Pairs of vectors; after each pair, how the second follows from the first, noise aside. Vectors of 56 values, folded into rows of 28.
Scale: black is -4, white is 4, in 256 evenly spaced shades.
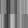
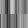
wrapped around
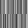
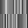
sign-scrambled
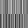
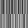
wrapped around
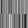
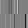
partly zeroed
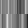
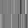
partly zeroed
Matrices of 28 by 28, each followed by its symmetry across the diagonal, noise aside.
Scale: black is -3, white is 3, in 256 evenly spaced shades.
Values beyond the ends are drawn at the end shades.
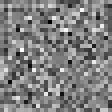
antisymmetric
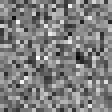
neither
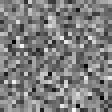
neither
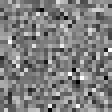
antisymmetric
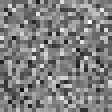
antisymmetric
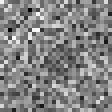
symmetric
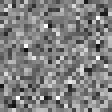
symmetric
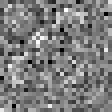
symmetric
